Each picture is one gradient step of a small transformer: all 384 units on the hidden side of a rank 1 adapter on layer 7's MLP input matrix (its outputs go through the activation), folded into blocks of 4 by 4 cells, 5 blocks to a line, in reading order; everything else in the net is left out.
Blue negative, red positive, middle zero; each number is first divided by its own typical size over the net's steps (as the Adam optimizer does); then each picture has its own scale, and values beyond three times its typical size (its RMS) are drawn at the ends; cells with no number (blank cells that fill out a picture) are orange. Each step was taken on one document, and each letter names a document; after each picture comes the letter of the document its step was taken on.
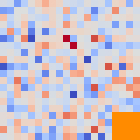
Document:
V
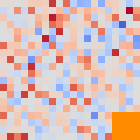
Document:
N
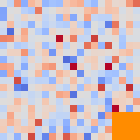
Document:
V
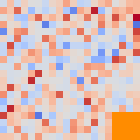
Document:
N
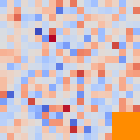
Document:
N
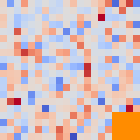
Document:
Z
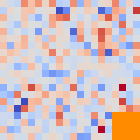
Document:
N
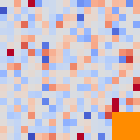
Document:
V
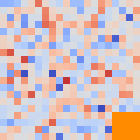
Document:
Z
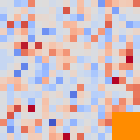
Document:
V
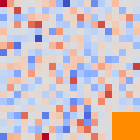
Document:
Z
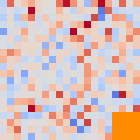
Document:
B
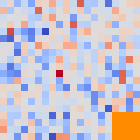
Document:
V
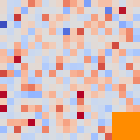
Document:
N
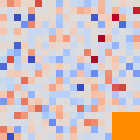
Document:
B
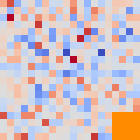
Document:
N
